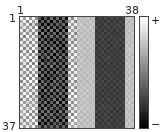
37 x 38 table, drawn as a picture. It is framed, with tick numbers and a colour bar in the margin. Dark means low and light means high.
Stripes: upright, repeating 2 times. Seam: vertical, 50% of the way across, the right part calmer. Average level on the scale: 50%.
